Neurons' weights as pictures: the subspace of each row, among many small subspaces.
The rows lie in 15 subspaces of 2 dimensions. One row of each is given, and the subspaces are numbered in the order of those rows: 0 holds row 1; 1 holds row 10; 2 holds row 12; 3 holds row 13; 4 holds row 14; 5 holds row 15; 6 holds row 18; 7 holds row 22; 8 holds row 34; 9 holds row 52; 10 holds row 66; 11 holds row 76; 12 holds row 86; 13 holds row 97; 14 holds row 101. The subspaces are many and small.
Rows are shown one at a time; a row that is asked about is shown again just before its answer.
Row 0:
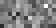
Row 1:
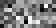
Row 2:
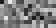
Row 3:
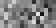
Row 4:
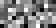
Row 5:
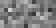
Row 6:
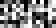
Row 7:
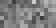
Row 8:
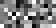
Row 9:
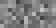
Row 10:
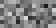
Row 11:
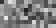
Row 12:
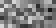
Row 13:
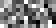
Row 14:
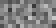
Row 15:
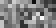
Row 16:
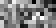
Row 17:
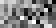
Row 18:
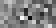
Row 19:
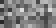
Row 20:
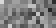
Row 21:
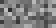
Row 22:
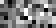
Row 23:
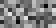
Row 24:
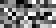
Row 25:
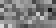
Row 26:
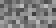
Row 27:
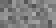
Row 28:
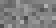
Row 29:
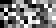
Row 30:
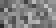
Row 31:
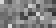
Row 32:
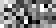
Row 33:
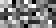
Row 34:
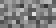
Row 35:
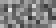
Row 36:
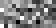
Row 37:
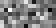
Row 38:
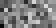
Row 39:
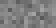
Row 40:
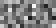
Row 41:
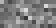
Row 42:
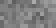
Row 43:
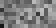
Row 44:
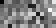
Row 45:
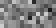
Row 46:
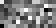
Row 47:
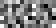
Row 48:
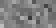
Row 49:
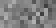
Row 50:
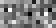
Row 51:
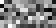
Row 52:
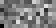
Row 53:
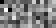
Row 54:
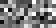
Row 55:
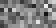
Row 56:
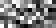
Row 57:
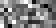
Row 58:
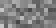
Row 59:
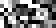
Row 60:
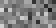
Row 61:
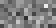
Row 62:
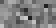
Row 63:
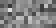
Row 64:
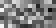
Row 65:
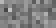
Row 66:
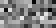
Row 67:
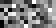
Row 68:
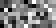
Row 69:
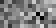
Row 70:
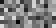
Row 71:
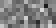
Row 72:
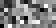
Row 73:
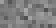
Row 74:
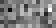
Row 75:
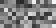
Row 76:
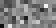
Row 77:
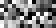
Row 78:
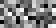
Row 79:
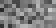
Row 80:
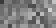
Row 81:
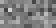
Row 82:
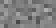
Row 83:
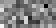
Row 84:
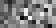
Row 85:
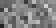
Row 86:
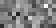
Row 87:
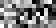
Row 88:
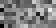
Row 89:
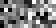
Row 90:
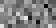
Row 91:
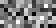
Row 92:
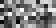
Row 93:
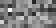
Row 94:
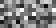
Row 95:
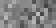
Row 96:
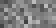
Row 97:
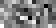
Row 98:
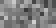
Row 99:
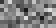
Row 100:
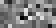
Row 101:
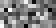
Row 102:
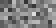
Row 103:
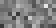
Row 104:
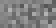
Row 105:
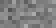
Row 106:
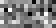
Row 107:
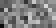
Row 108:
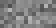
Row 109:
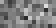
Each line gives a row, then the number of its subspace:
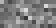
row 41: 13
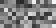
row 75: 12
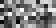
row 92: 8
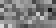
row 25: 9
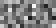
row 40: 4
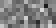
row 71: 3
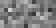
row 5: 14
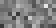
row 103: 12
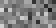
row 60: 10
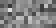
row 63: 0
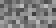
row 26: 8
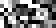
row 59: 11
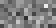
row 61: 10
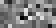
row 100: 6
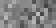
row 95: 7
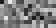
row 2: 5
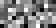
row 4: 3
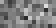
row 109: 7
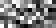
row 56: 2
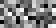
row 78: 1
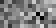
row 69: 7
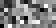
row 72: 11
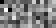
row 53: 4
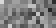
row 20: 6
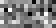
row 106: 1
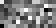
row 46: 9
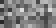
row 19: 8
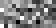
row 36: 2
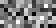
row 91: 10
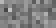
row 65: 4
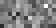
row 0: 12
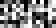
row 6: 4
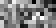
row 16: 5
